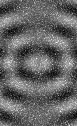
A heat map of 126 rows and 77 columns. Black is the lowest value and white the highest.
Odd rows or columns: none. Stripes: horizontal, repeating 6 times. Rings: centred on the centre. Seam: none. Slope: none. Histogram: bell-shaped. Average level on the scale: 40%.
